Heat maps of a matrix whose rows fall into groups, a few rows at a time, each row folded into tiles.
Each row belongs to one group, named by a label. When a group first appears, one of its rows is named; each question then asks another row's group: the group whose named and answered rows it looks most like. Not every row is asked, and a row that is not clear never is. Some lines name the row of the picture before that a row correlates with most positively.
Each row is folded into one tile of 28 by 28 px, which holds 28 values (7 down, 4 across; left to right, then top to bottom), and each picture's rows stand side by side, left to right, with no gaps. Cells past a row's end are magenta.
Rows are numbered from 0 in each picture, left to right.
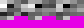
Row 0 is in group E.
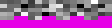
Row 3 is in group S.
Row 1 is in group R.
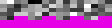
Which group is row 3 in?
E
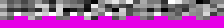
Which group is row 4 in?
S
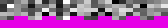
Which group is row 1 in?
R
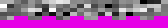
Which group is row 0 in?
E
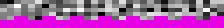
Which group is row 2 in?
R
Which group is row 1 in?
S
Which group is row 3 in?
R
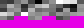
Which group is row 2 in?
S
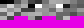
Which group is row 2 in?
E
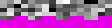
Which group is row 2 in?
S
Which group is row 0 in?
S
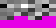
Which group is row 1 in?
S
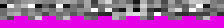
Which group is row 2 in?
E
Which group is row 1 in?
E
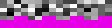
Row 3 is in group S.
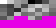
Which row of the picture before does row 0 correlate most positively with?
3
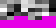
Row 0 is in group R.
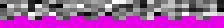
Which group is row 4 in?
S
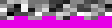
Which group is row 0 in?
R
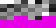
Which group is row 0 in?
S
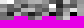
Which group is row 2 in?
R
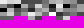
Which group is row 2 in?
E
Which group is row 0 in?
S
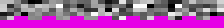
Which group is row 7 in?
R
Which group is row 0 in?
E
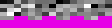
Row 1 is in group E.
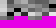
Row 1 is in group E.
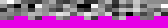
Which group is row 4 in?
R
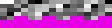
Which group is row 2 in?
E
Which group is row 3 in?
E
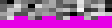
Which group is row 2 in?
R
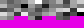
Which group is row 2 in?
R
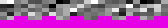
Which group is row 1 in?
E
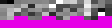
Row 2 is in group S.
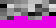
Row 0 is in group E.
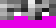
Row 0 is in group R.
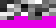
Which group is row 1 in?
S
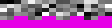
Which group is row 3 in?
E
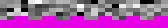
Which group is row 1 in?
S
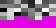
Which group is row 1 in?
R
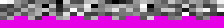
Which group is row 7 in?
R
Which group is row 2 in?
R
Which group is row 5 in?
E
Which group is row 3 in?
E
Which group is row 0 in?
S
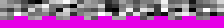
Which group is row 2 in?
S
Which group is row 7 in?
R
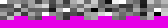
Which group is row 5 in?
R
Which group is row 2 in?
R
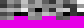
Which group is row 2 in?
R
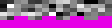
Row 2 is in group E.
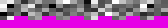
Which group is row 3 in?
R
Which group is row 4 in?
S
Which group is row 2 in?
S
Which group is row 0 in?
E
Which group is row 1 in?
E
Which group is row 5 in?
E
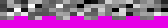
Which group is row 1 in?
E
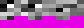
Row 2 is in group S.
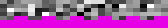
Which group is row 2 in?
E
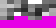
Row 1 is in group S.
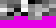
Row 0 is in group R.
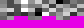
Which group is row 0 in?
R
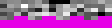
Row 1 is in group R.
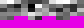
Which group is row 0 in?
S
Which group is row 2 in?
S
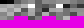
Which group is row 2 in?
E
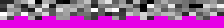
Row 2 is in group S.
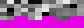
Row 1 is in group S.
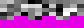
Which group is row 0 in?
E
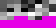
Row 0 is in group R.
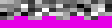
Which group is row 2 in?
E
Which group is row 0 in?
E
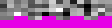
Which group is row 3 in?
R
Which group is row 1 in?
R
